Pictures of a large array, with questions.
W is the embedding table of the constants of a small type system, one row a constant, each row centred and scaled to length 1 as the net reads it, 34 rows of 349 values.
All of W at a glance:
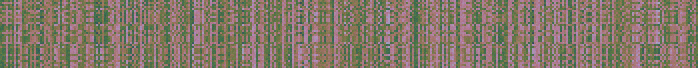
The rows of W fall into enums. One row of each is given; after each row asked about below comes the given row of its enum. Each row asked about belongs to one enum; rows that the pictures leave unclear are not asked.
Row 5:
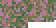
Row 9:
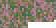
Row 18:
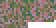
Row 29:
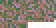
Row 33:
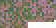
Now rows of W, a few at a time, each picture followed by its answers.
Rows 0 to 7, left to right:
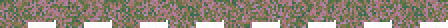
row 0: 33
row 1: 5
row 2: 33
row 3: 9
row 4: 29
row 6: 18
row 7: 9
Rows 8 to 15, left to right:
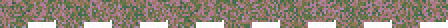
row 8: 5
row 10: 9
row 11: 5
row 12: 29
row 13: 33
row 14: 33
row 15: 18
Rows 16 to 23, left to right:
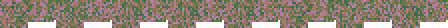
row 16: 5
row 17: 33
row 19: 18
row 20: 18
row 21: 5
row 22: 29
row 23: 9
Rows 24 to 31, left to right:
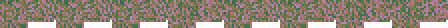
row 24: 29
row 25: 29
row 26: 29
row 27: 18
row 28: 29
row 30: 18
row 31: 33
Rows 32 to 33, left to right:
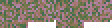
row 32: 29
